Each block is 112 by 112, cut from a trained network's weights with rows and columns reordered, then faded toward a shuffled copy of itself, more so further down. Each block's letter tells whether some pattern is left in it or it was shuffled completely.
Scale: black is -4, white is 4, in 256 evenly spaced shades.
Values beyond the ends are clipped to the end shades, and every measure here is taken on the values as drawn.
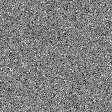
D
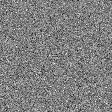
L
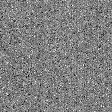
L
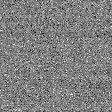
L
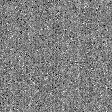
L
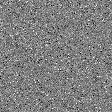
D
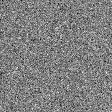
D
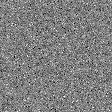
D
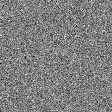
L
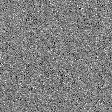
D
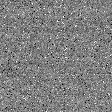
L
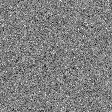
D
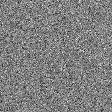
L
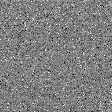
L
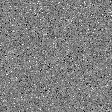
D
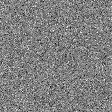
D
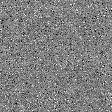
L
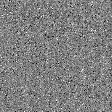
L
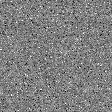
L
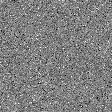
D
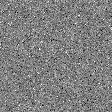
D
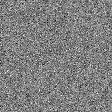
D
